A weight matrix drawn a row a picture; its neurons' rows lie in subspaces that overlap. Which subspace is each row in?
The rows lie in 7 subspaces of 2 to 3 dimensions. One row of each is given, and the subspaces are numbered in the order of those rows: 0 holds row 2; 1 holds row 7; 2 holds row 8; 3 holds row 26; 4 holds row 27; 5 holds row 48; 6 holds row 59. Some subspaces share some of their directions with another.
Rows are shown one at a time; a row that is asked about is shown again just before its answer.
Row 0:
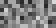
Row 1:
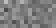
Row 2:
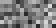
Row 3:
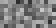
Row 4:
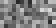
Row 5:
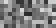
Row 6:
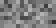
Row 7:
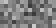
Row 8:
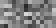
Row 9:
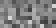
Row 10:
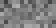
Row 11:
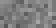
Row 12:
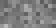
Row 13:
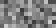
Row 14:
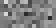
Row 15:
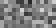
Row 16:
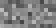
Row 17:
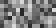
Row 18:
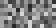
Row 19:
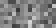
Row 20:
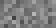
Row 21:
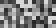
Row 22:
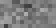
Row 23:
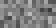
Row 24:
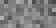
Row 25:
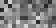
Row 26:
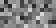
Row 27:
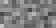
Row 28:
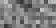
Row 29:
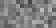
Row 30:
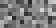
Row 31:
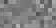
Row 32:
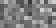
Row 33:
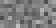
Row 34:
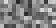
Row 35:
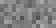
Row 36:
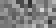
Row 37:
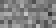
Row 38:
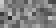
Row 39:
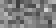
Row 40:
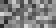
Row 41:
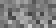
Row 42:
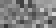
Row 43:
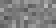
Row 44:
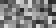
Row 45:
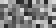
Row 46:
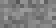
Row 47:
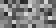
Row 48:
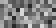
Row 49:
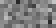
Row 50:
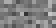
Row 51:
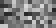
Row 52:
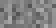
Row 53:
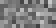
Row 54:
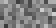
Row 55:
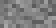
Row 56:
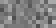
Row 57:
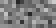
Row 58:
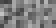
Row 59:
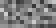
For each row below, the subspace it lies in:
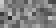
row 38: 1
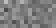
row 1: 1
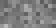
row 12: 2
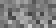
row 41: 5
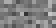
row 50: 0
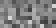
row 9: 5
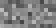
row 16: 6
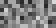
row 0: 3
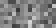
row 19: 5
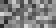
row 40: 4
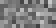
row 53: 3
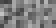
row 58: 4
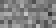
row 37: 0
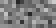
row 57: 6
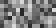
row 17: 5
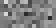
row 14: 1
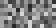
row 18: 5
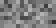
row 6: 3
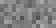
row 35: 6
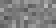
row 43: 4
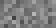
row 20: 1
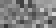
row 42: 4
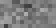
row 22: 2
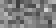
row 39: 6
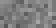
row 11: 0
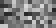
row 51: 2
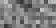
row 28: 2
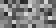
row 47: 1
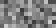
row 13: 5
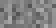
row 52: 6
